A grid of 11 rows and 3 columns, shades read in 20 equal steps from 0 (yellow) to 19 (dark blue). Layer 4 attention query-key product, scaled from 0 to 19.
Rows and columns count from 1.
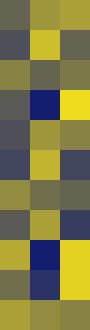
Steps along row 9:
up down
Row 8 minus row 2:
-1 3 4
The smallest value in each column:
5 3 0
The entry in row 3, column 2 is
12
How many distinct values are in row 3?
3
